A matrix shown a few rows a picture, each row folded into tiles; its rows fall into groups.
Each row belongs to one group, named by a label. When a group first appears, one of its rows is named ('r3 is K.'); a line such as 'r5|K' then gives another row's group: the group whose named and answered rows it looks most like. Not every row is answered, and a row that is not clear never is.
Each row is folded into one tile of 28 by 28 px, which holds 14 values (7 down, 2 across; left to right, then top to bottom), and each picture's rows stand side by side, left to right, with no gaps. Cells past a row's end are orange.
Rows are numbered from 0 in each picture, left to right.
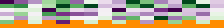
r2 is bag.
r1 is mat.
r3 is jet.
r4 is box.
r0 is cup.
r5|bag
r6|box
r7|jet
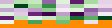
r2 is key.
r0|box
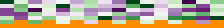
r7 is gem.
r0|key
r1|box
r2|jet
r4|box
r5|jet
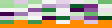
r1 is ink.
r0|key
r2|mat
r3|gem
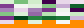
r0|gem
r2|mat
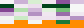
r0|jet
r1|key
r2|cup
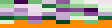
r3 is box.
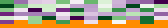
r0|bag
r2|ink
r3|gem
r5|cup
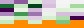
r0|jet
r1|jet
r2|cup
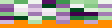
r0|gem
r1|key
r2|gem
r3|bag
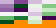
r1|cup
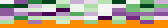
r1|bag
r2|jet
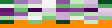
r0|key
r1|box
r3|box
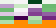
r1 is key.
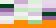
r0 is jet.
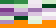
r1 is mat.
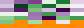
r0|mat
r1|cup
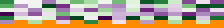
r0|bag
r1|key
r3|ink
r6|key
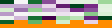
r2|mat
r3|gem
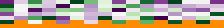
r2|gem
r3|gem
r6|ink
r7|ink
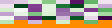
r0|cup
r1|gem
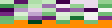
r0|jet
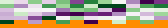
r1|gem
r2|key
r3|bag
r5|cup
